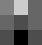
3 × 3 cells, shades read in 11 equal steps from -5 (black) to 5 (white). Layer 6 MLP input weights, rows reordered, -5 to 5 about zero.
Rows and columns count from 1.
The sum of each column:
-3 -4 -4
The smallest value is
-5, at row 3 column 2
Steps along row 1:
up down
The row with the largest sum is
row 1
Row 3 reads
-2 -5 -2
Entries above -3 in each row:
3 3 2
